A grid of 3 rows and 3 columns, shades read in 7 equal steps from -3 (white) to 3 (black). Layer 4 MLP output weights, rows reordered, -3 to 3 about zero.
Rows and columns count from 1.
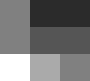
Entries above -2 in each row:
3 3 2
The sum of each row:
4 2 -4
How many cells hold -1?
1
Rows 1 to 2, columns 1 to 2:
0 2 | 0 1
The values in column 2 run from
-1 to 2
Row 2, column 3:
1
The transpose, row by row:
0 0 -3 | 2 1 -1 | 2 1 0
